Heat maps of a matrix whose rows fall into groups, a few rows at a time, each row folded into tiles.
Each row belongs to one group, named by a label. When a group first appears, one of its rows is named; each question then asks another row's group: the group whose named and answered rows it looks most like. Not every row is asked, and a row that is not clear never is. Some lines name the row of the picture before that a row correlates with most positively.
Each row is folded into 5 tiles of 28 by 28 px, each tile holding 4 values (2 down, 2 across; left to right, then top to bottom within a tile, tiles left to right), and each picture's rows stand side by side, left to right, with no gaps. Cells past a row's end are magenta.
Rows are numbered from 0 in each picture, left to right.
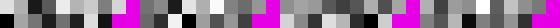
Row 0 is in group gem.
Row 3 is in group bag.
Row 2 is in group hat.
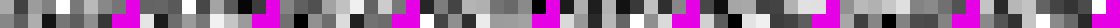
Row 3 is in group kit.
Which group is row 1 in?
kit
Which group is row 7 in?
hat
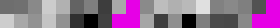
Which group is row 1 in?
bag
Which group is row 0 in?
hat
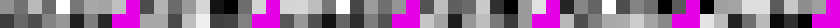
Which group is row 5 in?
hat
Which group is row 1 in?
hat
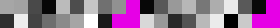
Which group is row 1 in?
kit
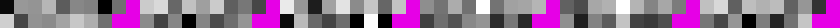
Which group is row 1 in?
bag
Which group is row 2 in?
gem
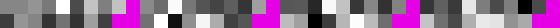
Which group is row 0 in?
gem
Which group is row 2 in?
kit
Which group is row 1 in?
hat
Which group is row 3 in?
kit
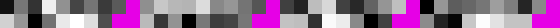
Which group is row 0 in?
kit
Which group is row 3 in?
kit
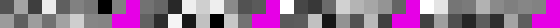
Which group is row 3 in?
gem
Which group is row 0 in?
kit
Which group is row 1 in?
bag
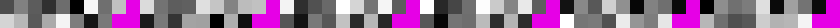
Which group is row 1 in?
gem
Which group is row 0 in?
hat
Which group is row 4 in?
kit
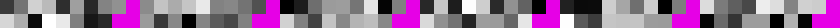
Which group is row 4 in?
kit
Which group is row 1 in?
bag
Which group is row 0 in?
hat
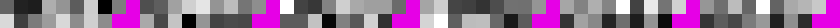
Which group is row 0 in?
kit
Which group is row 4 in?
gem
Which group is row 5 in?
gem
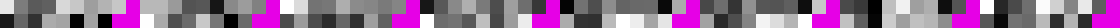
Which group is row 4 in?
kit
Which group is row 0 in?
gem
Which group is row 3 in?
kit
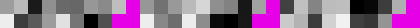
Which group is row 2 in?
hat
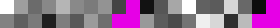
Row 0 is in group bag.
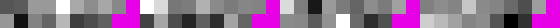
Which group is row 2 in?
hat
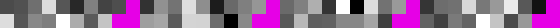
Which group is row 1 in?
hat
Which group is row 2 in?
gem
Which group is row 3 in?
kit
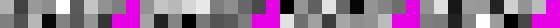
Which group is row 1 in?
bag
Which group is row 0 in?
bag
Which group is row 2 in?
kit
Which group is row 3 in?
hat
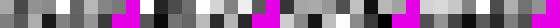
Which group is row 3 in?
gem
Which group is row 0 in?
bag
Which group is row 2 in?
hat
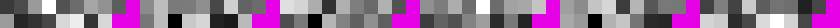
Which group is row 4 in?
hat
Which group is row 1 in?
hat
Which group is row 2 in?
gem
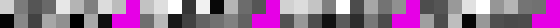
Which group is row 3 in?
bag
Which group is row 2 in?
gem
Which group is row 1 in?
gem
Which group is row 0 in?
gem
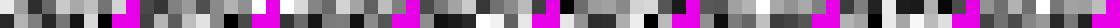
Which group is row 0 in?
gem
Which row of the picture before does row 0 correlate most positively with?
0
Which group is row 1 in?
hat
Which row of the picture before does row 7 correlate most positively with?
0
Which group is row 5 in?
bag
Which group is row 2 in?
gem
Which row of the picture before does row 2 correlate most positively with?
0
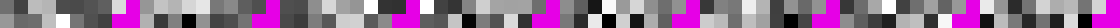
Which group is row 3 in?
bag
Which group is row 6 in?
kit
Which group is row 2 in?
kit
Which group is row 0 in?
hat
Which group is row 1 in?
bag
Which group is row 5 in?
hat
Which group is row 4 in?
bag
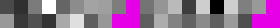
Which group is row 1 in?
gem
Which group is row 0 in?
kit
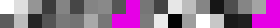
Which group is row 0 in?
gem
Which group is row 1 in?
hat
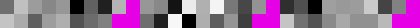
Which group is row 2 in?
kit
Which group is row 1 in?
bag
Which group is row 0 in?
hat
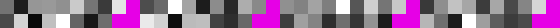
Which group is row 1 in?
hat
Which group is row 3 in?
hat
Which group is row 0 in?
hat
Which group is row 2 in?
gem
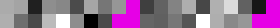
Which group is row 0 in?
hat
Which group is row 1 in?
kit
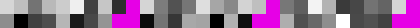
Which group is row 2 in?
hat
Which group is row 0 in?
bag
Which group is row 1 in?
gem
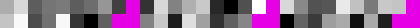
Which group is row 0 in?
hat
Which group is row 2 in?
gem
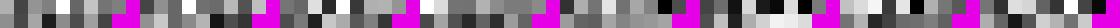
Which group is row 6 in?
gem
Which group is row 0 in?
bag
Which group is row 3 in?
gem
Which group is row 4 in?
kit
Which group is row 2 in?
gem
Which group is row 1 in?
hat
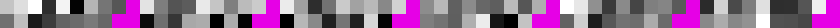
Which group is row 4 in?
gem
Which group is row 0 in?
gem
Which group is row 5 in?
hat
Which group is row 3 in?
hat
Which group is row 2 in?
gem
